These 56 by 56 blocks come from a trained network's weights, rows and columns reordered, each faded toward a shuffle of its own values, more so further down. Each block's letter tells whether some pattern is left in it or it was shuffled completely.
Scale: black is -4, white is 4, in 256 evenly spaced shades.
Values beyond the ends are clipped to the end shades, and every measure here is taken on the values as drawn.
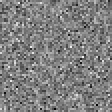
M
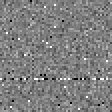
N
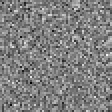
N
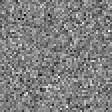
M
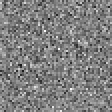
M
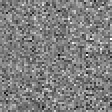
N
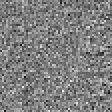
N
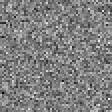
N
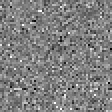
N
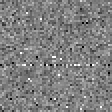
N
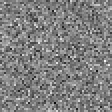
M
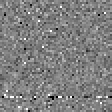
N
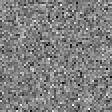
M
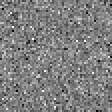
M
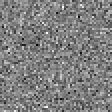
M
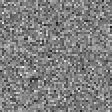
M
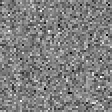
M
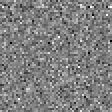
N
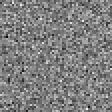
N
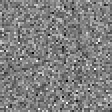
M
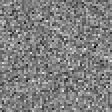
M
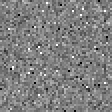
M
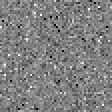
M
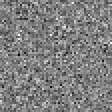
N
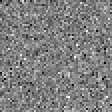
N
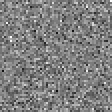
N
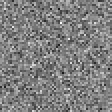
N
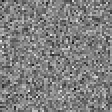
N
